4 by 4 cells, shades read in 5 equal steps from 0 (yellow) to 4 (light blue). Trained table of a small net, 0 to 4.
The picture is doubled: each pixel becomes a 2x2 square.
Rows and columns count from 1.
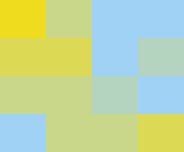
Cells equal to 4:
5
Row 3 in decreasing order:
4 3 2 2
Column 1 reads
0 1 2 4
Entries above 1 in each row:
3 2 4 3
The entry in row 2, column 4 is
3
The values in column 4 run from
1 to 4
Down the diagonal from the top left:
0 1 3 1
